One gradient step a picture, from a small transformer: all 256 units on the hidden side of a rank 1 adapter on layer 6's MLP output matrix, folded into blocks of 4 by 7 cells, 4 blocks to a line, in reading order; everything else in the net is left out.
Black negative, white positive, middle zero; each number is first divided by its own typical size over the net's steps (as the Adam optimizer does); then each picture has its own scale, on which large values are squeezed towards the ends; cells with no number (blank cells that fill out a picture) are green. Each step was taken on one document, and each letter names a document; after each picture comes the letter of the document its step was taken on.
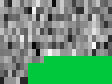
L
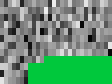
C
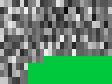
L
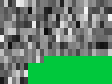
C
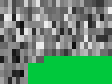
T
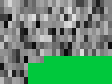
T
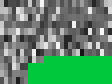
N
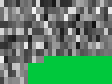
L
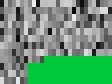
T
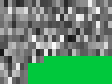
L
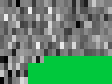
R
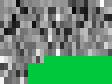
R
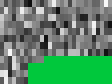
N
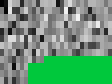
L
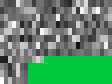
R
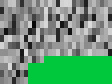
C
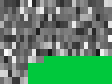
N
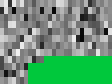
L
